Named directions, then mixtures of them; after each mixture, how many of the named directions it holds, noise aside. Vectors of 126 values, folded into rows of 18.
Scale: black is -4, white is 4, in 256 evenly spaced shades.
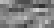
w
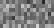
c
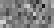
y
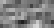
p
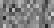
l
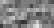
one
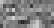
two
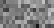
two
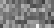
two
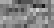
two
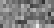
two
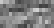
one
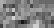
two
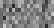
one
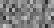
one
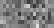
three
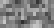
two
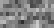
two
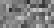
three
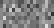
one
